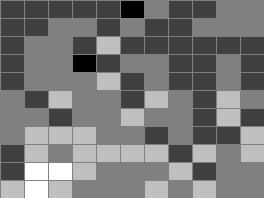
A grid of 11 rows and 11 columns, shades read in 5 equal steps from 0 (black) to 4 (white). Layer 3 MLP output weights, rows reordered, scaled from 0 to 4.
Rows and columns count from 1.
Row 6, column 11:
2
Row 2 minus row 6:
-1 0 -1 0 -1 1 -2 -1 1 -1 0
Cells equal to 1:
43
